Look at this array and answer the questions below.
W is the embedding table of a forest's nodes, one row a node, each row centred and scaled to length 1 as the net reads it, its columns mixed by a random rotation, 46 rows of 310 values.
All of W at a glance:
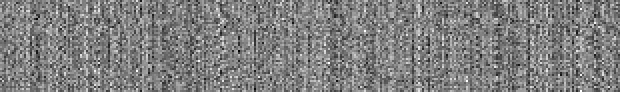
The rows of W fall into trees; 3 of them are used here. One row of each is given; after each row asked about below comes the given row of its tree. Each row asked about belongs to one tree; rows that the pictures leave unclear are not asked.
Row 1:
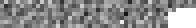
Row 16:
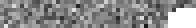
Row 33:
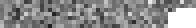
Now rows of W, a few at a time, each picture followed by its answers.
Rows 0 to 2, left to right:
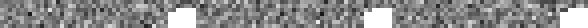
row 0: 16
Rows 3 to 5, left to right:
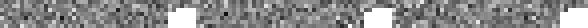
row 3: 16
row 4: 16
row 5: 16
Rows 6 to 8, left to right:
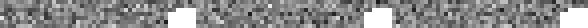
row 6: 16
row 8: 16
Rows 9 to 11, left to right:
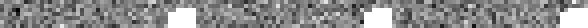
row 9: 33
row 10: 33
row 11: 33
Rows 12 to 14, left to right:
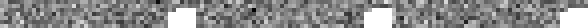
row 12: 16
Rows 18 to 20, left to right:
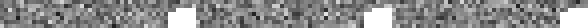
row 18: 33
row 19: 33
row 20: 16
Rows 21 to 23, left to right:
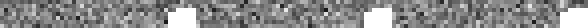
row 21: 33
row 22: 33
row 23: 16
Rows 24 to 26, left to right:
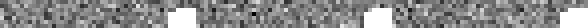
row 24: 16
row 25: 33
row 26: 33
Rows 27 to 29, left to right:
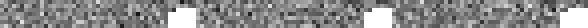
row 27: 16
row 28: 16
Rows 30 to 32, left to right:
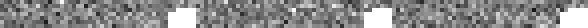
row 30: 33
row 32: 33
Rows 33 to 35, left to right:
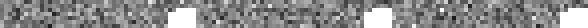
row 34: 16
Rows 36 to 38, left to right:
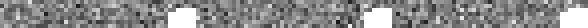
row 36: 16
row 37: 16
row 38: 1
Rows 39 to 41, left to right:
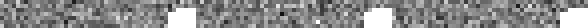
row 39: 33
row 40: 1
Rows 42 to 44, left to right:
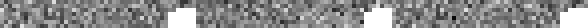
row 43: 33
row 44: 16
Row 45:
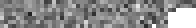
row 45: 16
